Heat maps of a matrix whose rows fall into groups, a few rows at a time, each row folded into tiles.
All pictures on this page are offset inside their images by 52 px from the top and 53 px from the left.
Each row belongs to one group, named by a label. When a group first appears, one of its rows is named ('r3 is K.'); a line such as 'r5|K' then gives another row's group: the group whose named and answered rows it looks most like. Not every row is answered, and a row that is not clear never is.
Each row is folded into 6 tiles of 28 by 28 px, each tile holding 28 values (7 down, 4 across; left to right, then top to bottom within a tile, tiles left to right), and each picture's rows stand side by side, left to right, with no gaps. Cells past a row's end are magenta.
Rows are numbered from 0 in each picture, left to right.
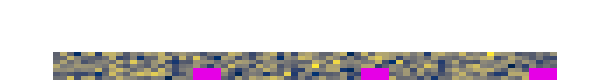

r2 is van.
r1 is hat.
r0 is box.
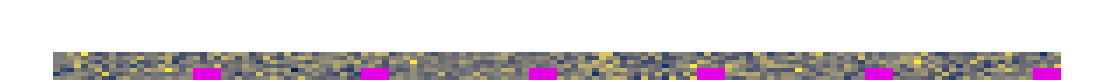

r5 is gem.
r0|gem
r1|hat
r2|gem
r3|van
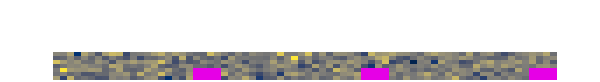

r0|box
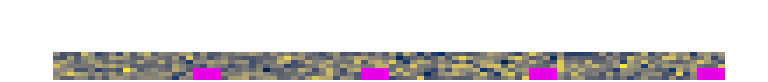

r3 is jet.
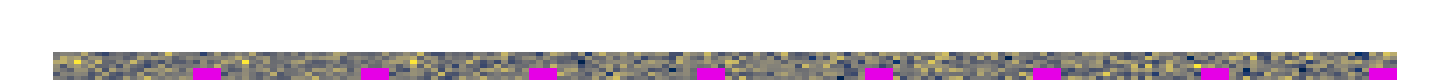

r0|gem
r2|gem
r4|box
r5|van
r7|hat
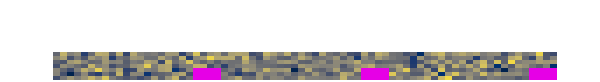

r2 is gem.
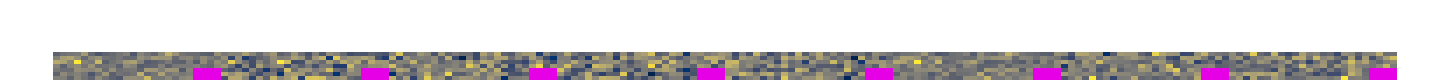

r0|gem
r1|van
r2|box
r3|hat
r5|gem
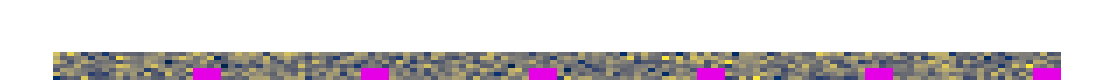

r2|van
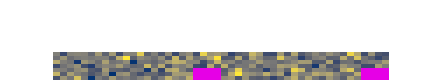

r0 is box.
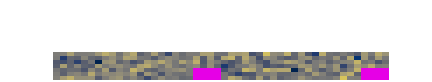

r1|hat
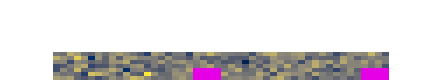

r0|hat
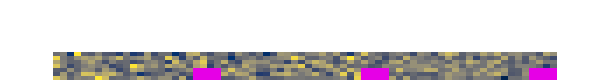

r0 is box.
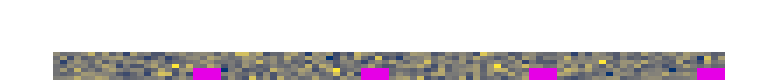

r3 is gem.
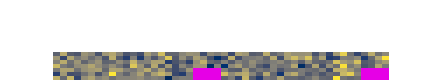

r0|box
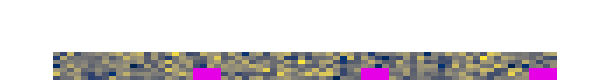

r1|box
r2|van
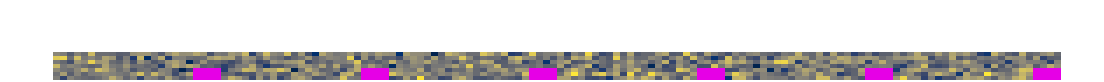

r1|hat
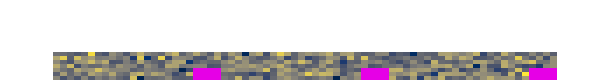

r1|box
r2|jet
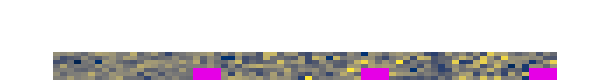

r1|van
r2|van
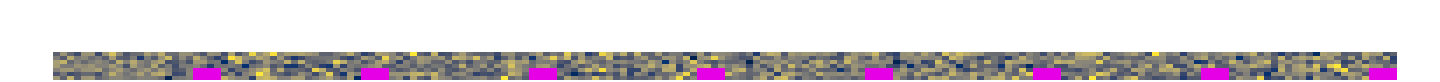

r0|box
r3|hat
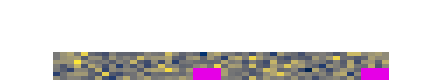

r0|gem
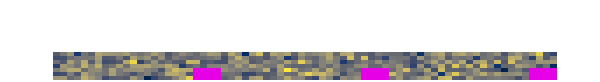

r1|box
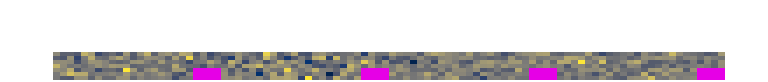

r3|gem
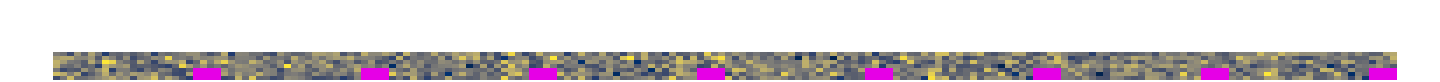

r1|jet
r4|box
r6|jet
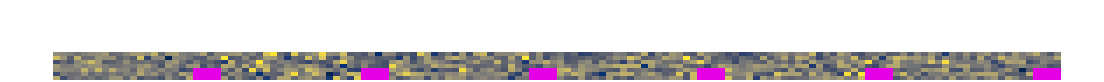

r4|jet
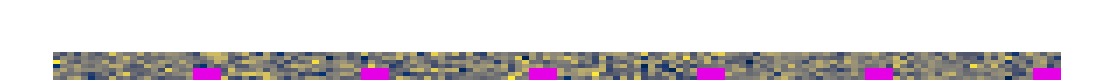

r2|hat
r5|box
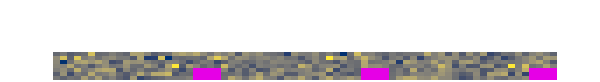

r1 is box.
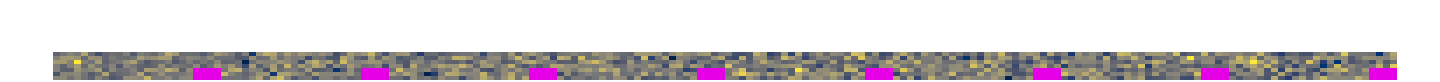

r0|gem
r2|jet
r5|box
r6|jet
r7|gem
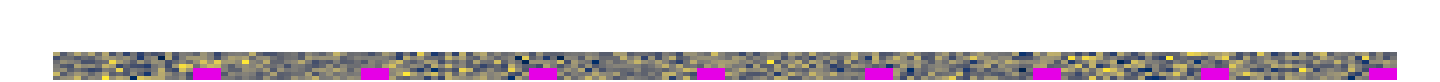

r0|van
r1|gem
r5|hat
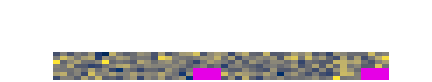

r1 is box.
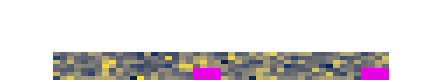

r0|van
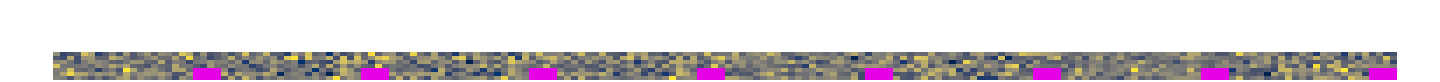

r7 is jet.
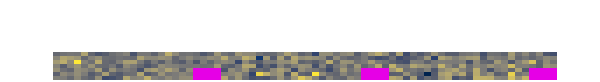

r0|gem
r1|hat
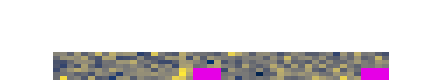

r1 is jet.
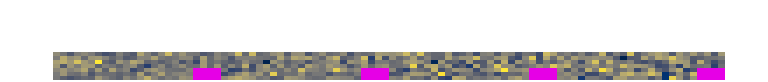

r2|gem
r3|van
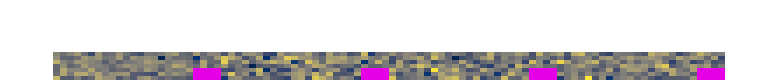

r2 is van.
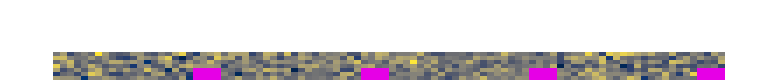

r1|hat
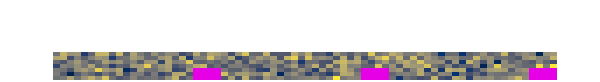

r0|hat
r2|gem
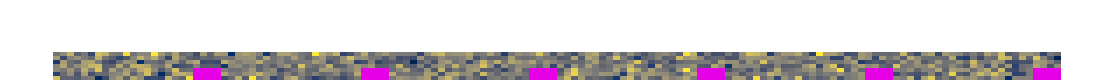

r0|van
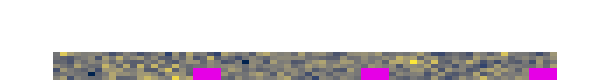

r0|jet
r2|gem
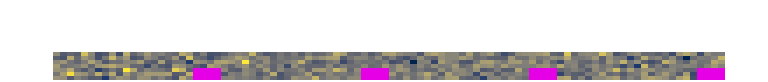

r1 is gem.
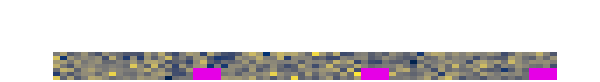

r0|box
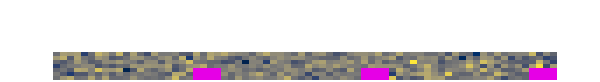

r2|box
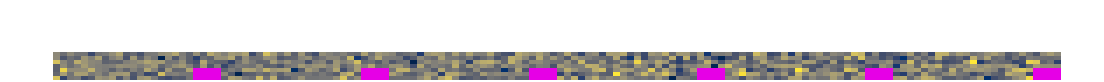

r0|box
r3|box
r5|van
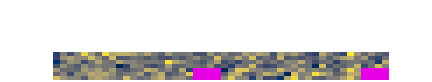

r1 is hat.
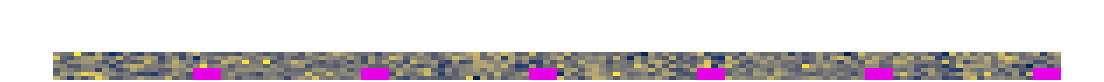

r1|gem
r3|box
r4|box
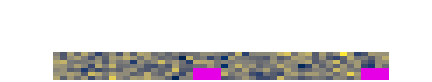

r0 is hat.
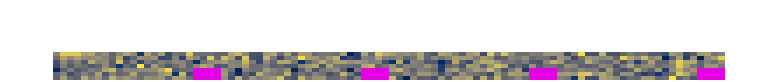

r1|hat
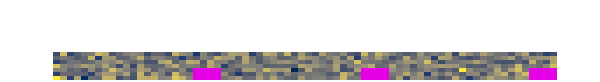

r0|jet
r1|hat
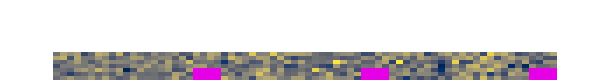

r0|hat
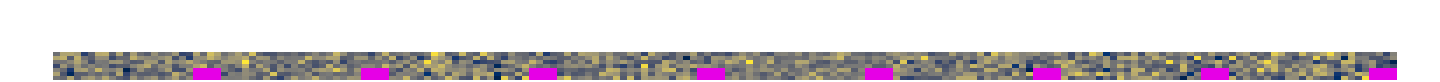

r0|hat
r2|van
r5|van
